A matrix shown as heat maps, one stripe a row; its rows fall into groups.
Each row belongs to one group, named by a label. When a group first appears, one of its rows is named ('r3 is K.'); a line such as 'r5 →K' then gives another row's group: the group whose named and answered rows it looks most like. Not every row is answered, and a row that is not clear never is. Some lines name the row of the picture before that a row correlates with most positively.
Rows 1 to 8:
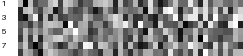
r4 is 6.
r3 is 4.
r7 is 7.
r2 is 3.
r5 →3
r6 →3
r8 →3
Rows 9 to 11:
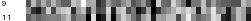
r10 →6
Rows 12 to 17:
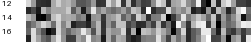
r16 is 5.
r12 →7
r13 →6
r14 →7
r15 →4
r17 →5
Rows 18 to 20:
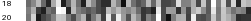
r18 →3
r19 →7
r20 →7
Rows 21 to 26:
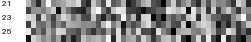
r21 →6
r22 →4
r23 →6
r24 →5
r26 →5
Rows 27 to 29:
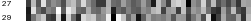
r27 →3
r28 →5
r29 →5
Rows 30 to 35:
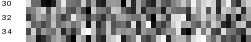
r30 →7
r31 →4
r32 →3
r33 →6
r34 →5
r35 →7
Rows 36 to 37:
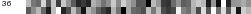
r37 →3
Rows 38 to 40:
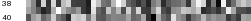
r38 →4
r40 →3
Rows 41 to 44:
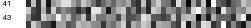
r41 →3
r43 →6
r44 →5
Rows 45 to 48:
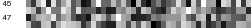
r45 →4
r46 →6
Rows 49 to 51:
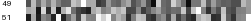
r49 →3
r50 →4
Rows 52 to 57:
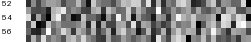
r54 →7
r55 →6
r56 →6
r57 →3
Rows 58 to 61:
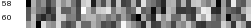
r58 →5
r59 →5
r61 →6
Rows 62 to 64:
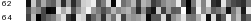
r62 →5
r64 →7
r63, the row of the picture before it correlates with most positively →60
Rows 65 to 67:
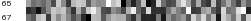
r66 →6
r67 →4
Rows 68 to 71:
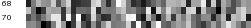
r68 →4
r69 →6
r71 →7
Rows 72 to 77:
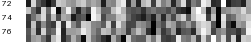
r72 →5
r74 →4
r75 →5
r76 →5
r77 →3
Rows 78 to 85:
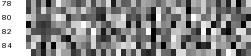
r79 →3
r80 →7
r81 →5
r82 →6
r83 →3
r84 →6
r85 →7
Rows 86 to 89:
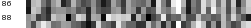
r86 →3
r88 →7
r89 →4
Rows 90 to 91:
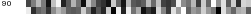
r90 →3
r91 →7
